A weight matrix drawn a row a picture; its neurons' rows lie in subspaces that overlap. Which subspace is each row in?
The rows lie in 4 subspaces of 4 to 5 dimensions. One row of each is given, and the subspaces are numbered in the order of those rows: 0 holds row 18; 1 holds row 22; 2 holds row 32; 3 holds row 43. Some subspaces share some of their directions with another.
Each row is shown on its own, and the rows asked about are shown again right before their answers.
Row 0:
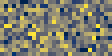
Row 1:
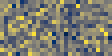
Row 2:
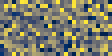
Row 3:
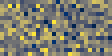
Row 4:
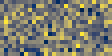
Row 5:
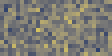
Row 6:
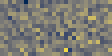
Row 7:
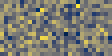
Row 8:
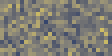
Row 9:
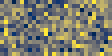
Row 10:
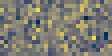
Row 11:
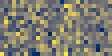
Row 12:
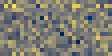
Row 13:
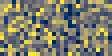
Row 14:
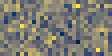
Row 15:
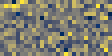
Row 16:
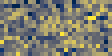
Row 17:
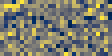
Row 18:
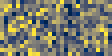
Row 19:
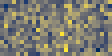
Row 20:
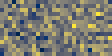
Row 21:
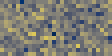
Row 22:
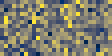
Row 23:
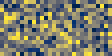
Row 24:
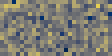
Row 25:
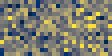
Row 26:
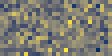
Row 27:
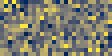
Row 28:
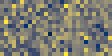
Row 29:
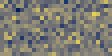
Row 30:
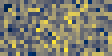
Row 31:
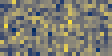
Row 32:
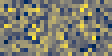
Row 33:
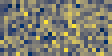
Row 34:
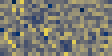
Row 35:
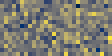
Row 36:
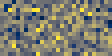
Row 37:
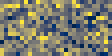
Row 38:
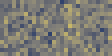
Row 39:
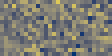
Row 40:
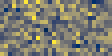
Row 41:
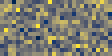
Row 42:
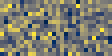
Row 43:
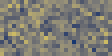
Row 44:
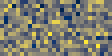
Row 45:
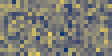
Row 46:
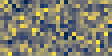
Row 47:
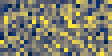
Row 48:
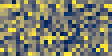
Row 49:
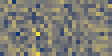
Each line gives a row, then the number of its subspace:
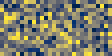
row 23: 0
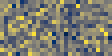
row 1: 0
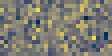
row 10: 2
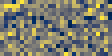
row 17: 1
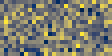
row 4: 1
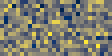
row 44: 1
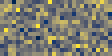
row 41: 3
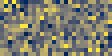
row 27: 0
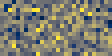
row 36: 2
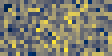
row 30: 2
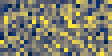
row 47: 1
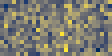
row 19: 2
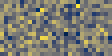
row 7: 0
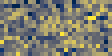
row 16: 1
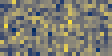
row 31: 0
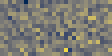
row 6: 0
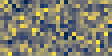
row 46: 0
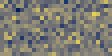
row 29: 0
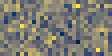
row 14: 0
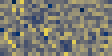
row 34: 3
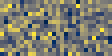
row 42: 2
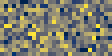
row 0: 2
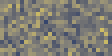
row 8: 3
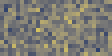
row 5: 2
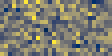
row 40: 1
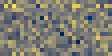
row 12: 0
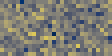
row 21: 1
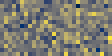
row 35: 0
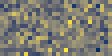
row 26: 0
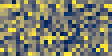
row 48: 1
